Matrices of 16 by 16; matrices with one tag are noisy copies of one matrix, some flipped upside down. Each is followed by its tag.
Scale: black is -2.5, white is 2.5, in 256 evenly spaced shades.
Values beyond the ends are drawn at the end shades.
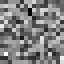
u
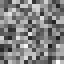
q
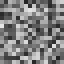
q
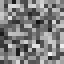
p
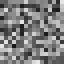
u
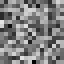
q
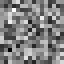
q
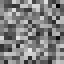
q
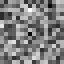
q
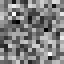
p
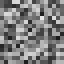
q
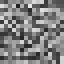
u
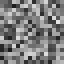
q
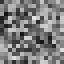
p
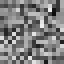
u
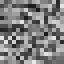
u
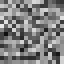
u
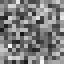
p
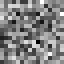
p
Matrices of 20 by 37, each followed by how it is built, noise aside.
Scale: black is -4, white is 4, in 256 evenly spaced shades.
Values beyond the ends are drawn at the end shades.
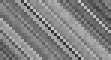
Toeplitz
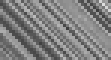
Toeplitz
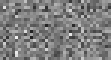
low rank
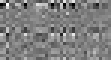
low rank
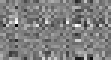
low rank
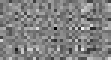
low rank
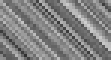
Toeplitz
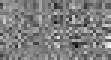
low rank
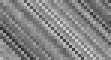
Toeplitz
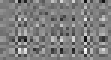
low rank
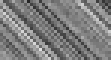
Toeplitz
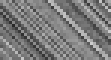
Toeplitz
